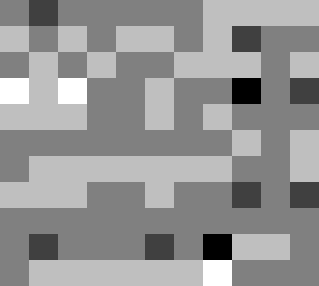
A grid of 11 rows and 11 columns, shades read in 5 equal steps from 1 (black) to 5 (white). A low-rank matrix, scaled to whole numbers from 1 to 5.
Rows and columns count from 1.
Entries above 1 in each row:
11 11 11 10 11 11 11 11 11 10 11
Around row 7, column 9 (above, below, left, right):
4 2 4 3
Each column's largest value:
5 4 5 4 4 4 4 5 4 4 4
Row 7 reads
3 4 4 4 4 4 4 4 3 3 4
